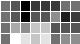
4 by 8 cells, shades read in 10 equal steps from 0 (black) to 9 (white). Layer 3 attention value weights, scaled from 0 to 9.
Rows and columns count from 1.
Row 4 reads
4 9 8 7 8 4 5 5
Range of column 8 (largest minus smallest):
3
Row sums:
21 21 38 50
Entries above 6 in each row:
0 0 2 4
